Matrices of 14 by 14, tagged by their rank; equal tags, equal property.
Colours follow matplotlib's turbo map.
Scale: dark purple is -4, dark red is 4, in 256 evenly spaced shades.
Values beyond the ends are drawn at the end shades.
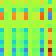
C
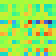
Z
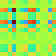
C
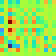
Z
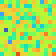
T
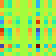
C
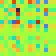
Z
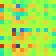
Z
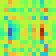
Z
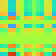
C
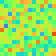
T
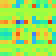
Z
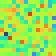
T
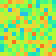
T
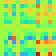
Z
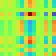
C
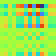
C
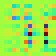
Z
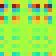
C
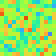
T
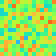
T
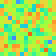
T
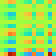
C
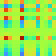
C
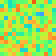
T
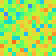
T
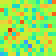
T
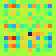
Z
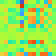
Z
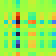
C
